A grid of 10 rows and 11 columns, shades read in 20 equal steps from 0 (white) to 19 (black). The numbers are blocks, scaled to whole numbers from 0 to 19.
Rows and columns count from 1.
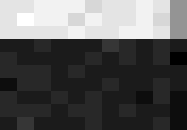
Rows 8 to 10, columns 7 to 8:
17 17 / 17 16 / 17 17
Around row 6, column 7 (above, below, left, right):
17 16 17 17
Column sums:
122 118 119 122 122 121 122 121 123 121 148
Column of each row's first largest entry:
11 11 11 1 11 4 1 9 11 11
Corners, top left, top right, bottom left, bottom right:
2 8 17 18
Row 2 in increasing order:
0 1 1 1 1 2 2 2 3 3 8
